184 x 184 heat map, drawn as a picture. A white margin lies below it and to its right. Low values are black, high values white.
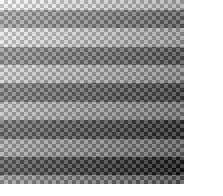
Ninth with the highest average: top left. Mirror symmetry: none. Ninth with the lowest average: bottom right. Slope: up to the top left. Stripes: horizontal, repeating 5 times. Average level on the scale: 50%.
